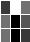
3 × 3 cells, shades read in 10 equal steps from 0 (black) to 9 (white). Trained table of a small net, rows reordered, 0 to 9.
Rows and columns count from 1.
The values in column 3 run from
2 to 4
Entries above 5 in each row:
1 0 0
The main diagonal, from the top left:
2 0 2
